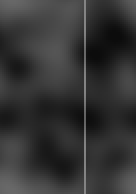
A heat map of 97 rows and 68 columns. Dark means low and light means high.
Odd lines: column 43. Ninth with the lowest average: top right. Average level on the scale: 20%.
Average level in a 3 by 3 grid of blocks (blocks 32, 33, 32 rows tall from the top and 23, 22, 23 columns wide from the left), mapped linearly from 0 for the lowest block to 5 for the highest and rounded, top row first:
4 5 0 / 1 2 1 / 4 2 3
